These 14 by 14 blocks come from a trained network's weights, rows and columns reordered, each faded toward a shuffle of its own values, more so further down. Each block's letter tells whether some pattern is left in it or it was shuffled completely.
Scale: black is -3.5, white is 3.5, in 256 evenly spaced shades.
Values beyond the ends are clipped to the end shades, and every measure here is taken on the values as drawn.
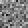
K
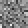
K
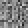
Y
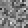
K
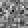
K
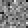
K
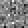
K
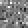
K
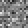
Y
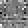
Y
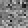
Y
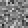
K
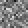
K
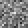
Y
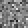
K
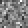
K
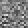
Y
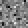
K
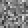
K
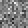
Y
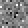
K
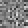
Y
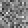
K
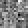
Y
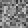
Y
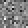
Y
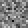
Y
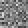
Y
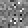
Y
